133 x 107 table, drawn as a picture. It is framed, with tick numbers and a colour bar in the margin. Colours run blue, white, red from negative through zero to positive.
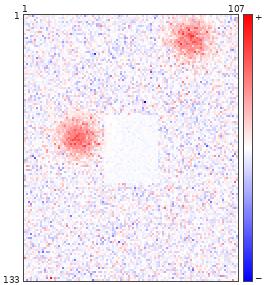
The centre is the calmest part. Two bumps rise from the field. No overall slope runs across the table. In the centre lies a patch that is calmer than the rest. The halves do not mirror each other.
